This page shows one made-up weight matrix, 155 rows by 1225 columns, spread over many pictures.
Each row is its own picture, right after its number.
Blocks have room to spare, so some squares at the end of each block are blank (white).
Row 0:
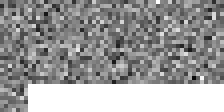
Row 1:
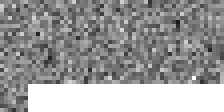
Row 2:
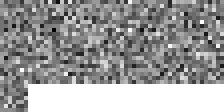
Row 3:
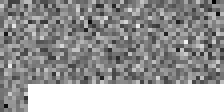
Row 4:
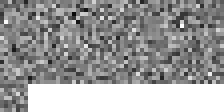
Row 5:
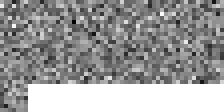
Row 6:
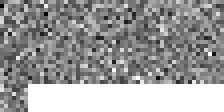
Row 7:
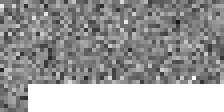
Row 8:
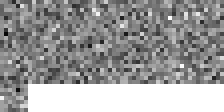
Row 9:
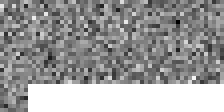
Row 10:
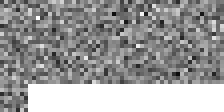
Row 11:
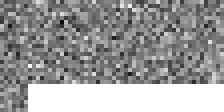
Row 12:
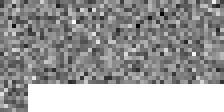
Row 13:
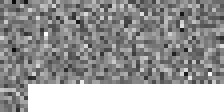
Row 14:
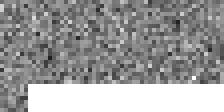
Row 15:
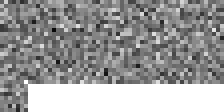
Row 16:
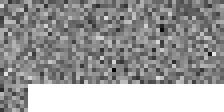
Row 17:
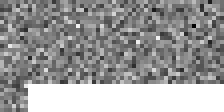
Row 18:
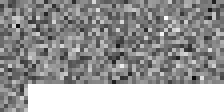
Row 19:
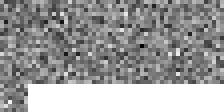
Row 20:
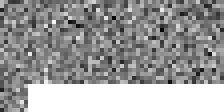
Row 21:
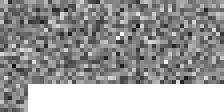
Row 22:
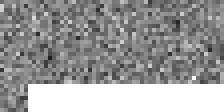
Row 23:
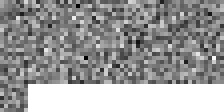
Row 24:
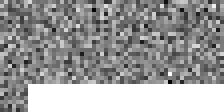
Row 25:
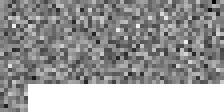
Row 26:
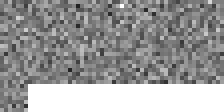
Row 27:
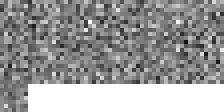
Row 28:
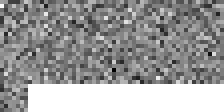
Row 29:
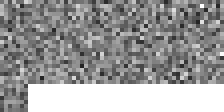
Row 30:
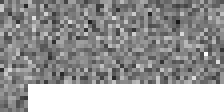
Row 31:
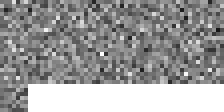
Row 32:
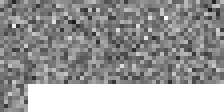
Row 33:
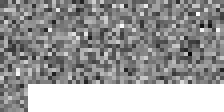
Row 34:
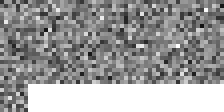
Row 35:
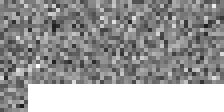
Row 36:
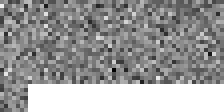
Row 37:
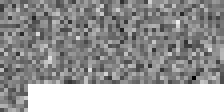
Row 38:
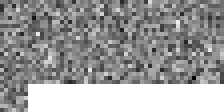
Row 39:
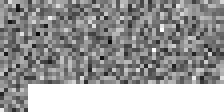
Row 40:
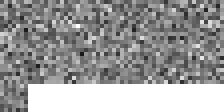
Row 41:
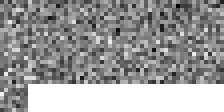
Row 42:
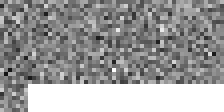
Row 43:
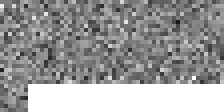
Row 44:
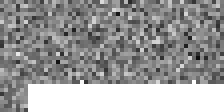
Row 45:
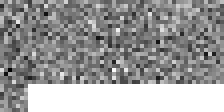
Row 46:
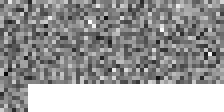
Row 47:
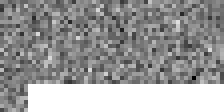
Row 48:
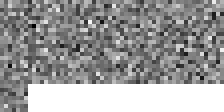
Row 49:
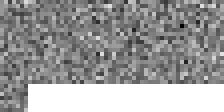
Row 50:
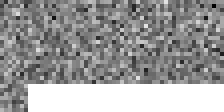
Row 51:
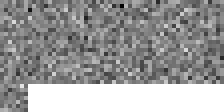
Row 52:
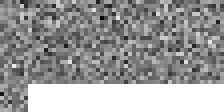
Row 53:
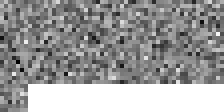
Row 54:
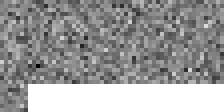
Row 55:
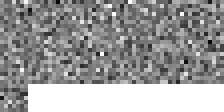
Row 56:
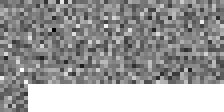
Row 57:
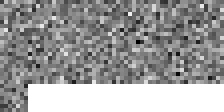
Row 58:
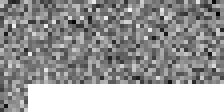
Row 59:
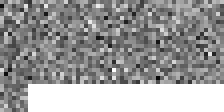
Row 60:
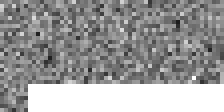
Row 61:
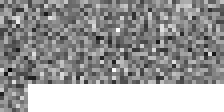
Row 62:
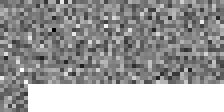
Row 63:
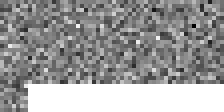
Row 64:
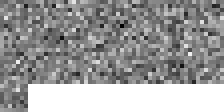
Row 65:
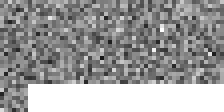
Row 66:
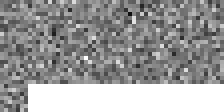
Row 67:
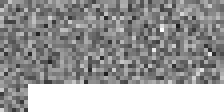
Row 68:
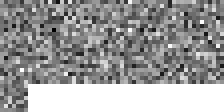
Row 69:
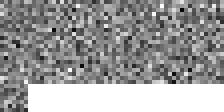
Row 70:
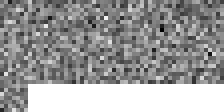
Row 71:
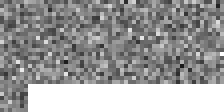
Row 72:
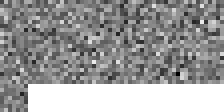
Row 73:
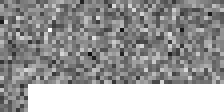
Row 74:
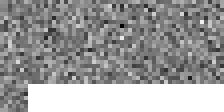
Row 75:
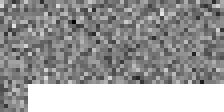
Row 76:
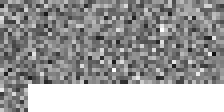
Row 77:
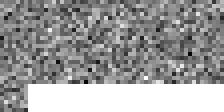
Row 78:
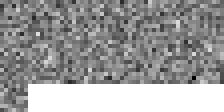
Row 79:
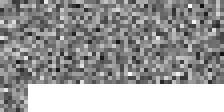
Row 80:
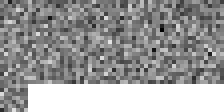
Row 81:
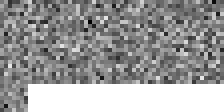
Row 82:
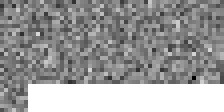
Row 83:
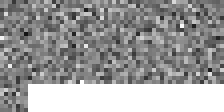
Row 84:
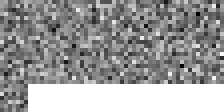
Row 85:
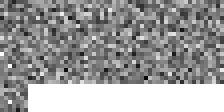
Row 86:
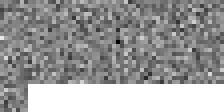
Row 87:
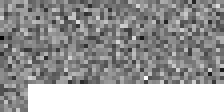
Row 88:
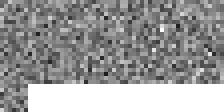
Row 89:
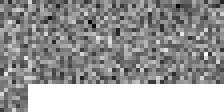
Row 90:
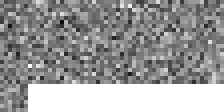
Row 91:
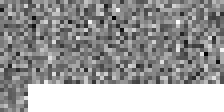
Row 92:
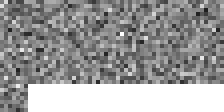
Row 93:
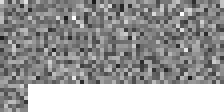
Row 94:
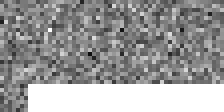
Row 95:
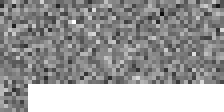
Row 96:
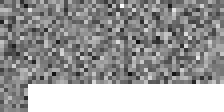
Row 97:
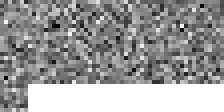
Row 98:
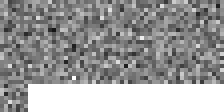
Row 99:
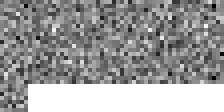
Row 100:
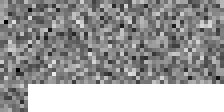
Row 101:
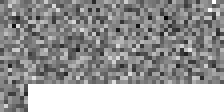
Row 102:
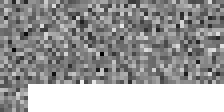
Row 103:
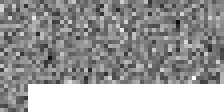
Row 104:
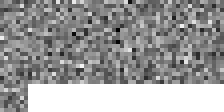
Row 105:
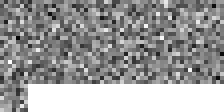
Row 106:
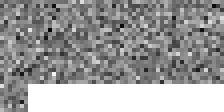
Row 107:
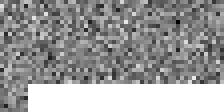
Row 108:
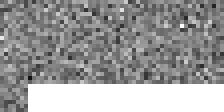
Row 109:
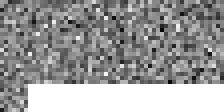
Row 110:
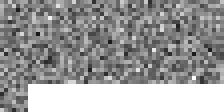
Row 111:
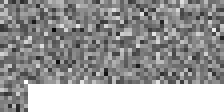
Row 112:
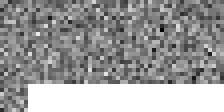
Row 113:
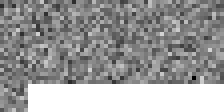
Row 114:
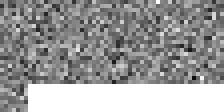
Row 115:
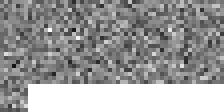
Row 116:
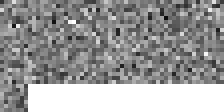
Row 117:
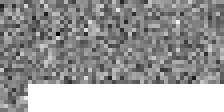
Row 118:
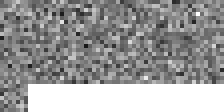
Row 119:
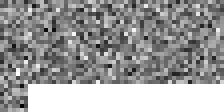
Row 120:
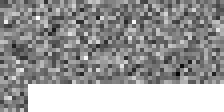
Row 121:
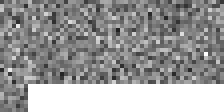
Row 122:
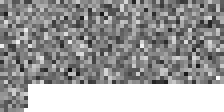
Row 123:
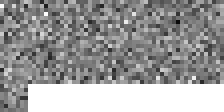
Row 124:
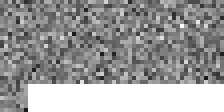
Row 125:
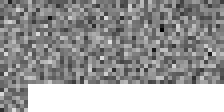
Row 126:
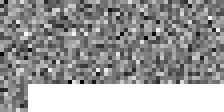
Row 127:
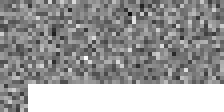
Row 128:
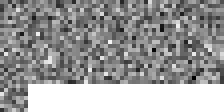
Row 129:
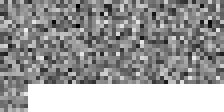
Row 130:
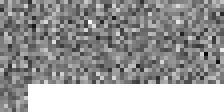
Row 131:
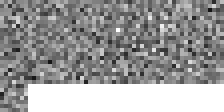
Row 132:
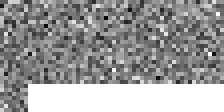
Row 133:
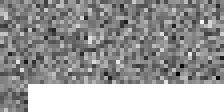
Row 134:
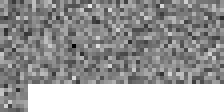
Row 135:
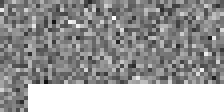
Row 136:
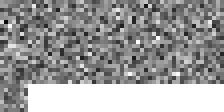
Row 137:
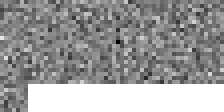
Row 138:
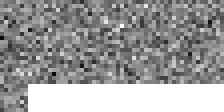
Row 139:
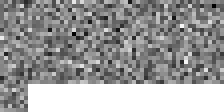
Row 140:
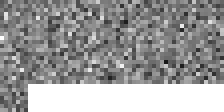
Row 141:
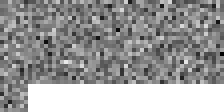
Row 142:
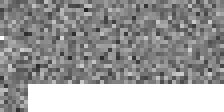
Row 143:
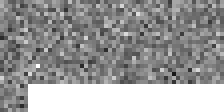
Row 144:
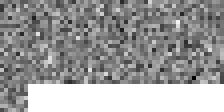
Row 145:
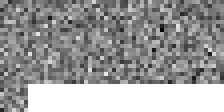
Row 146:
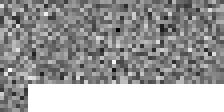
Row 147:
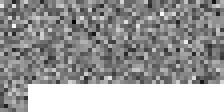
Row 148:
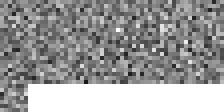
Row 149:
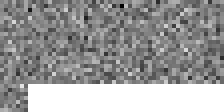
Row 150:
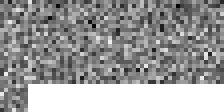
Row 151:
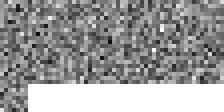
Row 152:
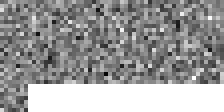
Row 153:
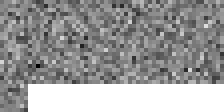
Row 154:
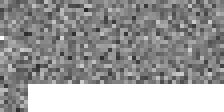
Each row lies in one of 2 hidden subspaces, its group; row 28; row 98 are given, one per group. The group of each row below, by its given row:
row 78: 28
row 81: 28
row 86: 98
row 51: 98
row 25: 28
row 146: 28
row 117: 28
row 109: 28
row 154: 98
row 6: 28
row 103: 28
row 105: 98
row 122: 98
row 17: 98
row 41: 28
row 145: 28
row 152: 28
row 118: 98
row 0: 28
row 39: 28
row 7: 28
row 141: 98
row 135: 28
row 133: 98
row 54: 98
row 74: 98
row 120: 98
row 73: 98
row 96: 98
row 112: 28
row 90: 98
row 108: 98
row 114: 28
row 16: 28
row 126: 98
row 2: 98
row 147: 28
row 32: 28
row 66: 98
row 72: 98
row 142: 98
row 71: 98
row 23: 98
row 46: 28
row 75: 28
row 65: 28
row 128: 28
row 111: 98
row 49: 98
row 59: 28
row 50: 98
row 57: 98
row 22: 28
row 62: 98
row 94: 98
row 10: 98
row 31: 98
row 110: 28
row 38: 28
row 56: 98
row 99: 98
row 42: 28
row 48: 28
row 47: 28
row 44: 98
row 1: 28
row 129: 98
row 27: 28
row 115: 98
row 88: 28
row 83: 98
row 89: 28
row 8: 98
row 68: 98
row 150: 28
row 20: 28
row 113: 28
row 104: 98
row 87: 98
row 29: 98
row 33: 98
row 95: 28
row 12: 28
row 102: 98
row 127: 98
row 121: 28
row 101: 28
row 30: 28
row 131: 28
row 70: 28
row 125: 28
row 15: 98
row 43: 28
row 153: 98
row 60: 28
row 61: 28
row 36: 28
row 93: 98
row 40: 98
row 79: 98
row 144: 28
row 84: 98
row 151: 28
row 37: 28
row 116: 28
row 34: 98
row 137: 98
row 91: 28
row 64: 98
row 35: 98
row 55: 98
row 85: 98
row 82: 28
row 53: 98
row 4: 98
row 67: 28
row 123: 28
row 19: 98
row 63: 98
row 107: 28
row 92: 98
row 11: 98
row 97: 98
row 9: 28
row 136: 98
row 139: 98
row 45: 28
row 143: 98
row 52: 98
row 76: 28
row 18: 28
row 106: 98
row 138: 98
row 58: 28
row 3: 28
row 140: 98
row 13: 98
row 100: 98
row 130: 28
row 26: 98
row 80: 28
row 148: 28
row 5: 28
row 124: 98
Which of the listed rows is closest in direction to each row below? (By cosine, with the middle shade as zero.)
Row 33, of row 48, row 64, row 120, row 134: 120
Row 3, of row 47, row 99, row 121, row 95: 121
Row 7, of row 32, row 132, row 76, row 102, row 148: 148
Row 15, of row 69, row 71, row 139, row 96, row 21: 69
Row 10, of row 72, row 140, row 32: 72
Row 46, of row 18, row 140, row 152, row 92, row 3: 152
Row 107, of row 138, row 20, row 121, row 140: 121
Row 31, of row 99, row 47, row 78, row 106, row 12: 106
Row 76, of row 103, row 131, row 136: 131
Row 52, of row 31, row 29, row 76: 76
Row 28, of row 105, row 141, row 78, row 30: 30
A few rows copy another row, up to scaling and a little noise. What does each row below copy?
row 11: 90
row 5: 147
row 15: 111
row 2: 68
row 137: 86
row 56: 62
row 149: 51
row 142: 154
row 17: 63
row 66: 127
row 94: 73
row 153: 54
